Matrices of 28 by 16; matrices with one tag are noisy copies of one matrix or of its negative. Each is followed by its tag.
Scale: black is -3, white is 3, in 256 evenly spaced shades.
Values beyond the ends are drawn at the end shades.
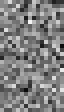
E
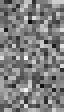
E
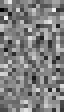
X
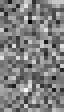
E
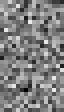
E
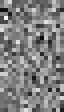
X
